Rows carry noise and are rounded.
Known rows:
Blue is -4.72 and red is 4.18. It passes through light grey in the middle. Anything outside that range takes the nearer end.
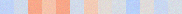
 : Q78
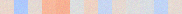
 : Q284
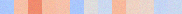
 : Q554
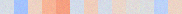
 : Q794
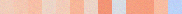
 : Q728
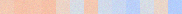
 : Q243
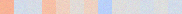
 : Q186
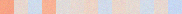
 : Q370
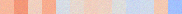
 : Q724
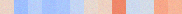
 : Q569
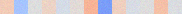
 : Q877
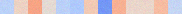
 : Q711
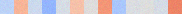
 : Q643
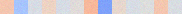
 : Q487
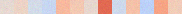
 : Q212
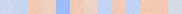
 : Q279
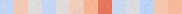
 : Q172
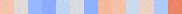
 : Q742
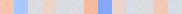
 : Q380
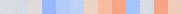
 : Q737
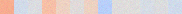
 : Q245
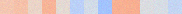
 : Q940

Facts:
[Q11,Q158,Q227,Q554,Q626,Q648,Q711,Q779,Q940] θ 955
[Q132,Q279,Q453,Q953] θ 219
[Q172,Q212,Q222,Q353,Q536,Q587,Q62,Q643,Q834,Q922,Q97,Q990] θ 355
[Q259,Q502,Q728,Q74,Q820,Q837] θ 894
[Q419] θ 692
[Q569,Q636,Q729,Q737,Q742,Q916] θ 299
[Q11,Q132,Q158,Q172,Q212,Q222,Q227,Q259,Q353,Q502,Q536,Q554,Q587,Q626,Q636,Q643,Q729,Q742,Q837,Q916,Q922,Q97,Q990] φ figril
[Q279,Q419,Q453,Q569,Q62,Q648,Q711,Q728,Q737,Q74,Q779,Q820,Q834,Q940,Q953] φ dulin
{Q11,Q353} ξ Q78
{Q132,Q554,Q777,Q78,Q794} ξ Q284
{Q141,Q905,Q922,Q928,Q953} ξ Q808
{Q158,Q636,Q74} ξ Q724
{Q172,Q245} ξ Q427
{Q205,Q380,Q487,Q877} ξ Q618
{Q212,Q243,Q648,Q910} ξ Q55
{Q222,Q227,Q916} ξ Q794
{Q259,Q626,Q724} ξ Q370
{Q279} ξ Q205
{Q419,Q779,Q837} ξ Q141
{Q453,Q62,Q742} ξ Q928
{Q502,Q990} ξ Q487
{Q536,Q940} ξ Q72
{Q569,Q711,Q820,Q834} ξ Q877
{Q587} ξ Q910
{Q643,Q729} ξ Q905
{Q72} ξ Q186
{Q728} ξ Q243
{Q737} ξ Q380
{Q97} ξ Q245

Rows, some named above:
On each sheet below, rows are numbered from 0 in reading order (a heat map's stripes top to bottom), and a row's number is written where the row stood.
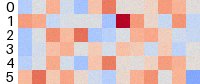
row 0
Q820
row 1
Q636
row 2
Q227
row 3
Q132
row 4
Q820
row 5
Q158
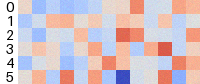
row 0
Q569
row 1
Q132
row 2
Q916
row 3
Q837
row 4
Q834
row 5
Q419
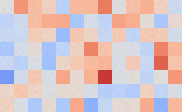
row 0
Q259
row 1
Q11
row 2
Q279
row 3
Q834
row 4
Q990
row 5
Q222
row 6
Q808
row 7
Q453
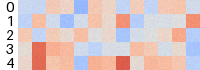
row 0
Q279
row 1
Q922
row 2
Q618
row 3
Q626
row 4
Q74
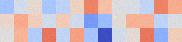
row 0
Q834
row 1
Q779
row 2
Q419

